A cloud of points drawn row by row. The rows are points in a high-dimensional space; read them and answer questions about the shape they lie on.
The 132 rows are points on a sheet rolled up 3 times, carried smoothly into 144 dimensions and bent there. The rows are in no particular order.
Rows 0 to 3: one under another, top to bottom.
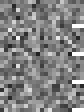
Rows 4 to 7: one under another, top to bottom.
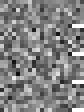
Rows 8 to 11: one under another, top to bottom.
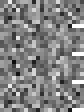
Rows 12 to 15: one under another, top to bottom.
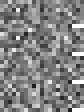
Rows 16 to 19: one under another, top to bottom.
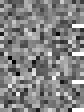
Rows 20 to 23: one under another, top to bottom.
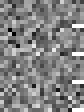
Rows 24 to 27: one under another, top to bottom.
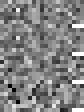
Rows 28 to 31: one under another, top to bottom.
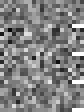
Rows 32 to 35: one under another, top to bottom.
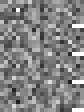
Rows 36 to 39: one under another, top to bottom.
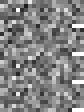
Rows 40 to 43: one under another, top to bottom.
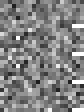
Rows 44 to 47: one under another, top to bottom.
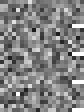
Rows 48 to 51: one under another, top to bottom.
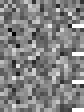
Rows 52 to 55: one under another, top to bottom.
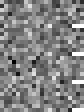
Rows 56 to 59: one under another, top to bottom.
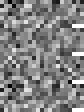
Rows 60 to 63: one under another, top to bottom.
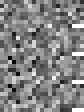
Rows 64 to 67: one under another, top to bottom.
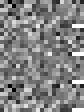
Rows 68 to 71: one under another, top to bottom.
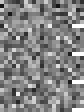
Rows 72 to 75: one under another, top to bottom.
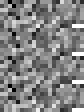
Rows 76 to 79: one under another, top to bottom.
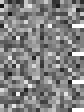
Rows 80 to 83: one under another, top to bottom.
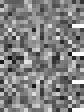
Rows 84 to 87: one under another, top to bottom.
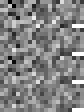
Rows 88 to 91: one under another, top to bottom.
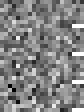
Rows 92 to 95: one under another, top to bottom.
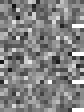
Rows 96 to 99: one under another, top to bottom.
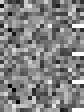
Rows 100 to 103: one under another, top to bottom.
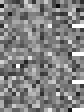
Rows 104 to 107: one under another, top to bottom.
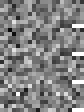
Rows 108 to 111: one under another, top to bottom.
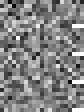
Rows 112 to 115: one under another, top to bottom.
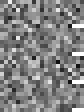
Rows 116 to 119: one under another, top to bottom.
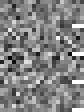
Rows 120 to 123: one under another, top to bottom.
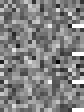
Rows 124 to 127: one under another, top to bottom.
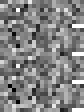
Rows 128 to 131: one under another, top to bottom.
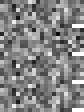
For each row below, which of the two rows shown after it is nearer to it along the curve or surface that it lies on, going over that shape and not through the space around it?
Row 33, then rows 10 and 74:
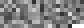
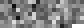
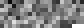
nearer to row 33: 74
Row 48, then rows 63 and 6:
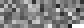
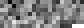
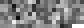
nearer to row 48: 63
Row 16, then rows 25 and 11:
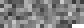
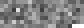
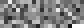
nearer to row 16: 25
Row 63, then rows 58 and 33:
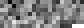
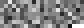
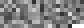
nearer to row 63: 33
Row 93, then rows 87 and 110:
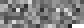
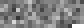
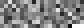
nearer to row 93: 87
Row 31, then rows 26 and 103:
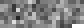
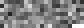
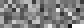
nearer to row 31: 103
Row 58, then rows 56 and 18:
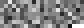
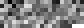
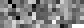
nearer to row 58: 56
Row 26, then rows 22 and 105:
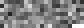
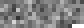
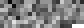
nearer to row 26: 105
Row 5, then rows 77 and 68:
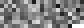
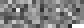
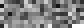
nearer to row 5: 68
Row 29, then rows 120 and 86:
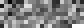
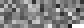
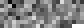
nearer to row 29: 86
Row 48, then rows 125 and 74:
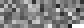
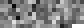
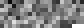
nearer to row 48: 74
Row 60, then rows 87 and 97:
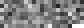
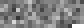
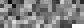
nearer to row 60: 97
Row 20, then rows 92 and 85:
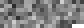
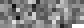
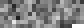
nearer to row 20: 85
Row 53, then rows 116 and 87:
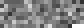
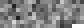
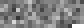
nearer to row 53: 116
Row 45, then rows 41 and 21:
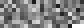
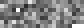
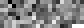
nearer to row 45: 41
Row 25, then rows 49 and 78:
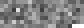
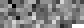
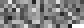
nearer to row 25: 49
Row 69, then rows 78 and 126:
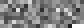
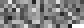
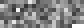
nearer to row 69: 126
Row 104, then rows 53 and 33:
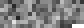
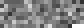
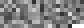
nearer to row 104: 53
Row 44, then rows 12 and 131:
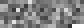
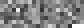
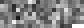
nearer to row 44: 12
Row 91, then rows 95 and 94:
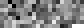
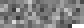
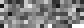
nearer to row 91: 94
